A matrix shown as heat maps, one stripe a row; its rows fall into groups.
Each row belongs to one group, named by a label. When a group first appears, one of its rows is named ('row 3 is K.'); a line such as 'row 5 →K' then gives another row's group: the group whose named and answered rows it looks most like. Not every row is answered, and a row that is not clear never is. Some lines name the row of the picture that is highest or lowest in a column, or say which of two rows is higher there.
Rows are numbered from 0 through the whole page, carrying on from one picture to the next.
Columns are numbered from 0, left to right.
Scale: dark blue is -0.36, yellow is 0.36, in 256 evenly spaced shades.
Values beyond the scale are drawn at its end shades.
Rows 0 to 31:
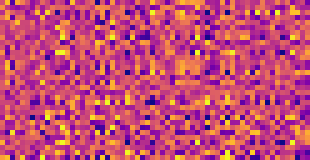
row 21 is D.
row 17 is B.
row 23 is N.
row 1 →B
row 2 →N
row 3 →D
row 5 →B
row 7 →B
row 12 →D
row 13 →D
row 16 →D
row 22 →N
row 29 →N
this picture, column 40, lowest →10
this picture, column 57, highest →23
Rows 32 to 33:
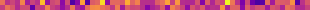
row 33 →N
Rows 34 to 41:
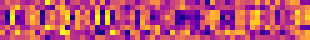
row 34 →N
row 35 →B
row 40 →B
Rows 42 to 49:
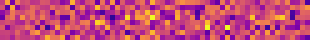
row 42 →D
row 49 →N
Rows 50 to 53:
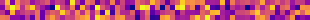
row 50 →D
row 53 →B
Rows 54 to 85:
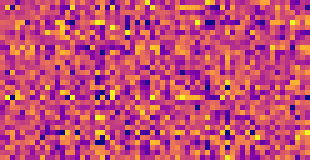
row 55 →D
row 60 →N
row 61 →B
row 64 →B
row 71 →N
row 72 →B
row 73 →D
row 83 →N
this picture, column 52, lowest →58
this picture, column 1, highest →73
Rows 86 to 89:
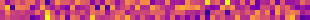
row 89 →N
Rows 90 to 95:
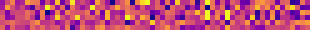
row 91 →N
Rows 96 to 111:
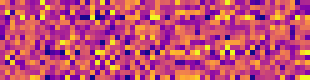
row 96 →D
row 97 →N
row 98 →D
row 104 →B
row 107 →D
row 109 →B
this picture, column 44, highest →106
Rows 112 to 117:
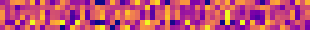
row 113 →B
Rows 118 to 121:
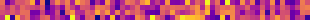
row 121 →D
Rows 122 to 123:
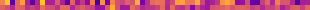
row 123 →B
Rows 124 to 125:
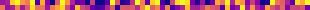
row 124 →B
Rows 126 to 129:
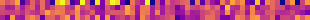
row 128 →N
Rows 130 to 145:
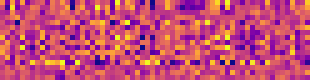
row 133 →B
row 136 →D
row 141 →D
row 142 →N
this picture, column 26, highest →131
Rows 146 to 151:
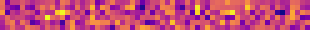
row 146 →B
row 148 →B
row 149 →N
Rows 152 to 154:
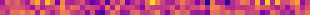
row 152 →N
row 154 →B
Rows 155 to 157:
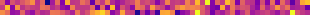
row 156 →D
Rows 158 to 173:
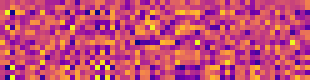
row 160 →D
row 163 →D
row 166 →B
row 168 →D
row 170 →D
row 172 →N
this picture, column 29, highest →162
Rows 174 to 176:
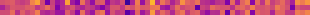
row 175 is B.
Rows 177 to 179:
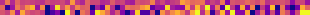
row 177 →D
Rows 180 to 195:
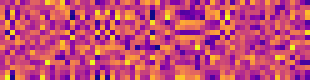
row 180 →N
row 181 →B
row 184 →D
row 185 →D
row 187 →D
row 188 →B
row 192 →N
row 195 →D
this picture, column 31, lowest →189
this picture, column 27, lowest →189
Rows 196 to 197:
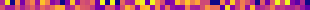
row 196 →D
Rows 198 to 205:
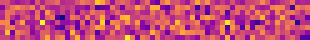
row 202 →D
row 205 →N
